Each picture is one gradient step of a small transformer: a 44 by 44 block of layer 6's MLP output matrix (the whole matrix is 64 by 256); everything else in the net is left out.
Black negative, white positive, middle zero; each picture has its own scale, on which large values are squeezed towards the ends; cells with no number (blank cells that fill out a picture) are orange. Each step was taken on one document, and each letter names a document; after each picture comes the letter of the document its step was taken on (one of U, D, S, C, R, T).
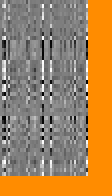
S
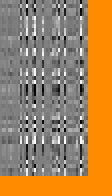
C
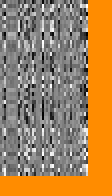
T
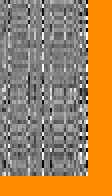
S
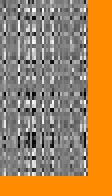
T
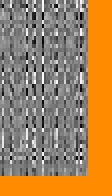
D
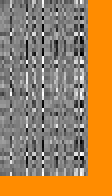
D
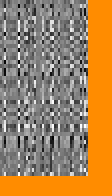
T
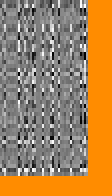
T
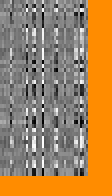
D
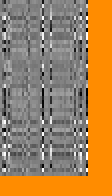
S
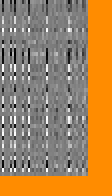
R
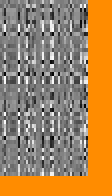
T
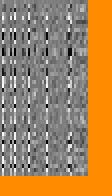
R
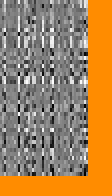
T
